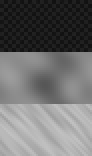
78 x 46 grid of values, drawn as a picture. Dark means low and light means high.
It is made of 3 by 1 panels. Panel 1,1: very low, checkered, faint in contrast. Panel 2,1: middling, smooth. Panel 3,1: high, slanting down to the right, faint in contrast.
